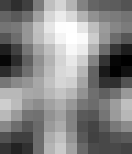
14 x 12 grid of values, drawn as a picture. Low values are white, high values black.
The ninth with the highest average is the middle right. On average the colour sits 50% of the way up the scale. The top middle is the ninth with the lowest average.
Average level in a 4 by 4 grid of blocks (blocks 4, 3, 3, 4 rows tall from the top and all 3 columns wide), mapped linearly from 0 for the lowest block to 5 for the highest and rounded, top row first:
3003 | 4105 | 1123 | 3233
